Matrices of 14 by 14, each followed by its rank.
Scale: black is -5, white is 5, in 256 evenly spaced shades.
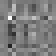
two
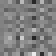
two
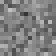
full rank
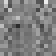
three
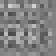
two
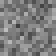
full rank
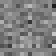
three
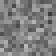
full rank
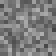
full rank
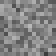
full rank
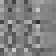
two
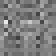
three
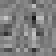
two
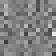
three
